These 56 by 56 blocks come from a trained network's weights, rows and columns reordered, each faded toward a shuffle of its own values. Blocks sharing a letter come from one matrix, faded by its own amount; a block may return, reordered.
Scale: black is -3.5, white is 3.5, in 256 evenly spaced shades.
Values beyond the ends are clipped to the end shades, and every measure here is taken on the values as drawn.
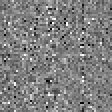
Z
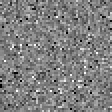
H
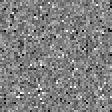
H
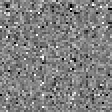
Z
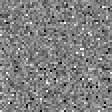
H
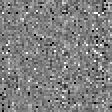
H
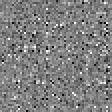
H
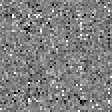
H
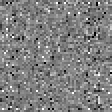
H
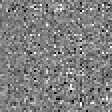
Z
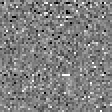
H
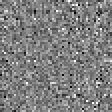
Z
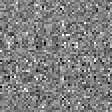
Z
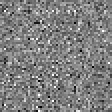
Z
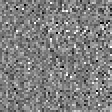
Z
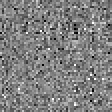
Z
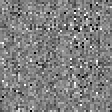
Z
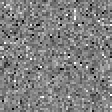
H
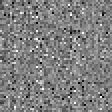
Z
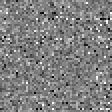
H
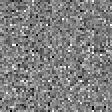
Z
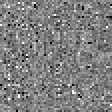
Z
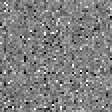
H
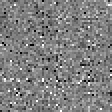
H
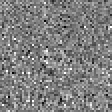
Z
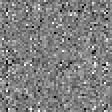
Z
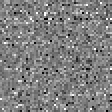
H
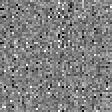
Z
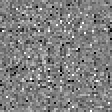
H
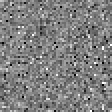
Z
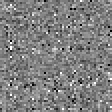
Z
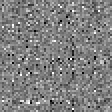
Z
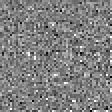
Z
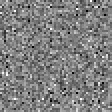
Z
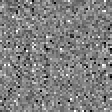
H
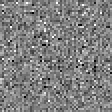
Z
